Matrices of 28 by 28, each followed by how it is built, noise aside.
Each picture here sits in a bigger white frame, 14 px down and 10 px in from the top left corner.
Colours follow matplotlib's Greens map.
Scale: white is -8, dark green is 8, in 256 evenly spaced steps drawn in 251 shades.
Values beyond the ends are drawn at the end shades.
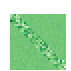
banded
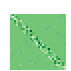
banded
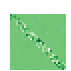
banded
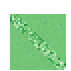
banded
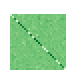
diagonal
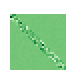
banded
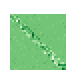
banded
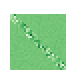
banded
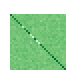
diagonal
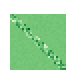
banded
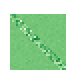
banded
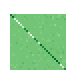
diagonal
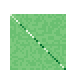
diagonal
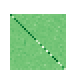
diagonal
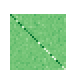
diagonal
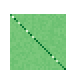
diagonal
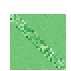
banded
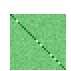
diagonal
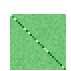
diagonal
